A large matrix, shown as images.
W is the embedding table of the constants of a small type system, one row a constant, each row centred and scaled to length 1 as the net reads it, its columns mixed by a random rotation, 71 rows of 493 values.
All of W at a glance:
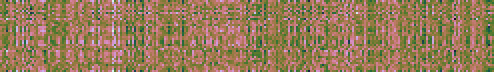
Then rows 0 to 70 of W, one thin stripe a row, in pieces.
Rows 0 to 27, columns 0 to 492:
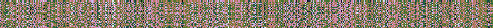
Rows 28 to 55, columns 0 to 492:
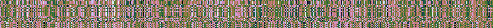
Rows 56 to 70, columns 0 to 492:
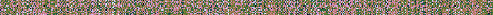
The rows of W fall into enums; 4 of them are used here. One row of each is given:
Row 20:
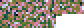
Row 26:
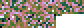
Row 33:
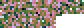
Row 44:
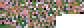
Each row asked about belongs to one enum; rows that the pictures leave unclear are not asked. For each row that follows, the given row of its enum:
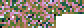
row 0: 26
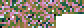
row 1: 26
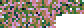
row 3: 33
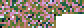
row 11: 26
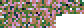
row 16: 33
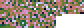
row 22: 44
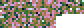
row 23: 33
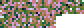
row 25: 33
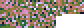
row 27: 44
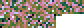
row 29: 26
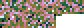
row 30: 26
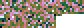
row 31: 26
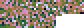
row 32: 44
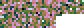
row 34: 33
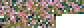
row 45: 26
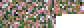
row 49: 20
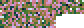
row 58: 33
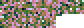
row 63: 33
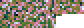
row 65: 20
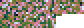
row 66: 20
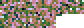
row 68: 33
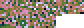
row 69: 44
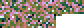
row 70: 26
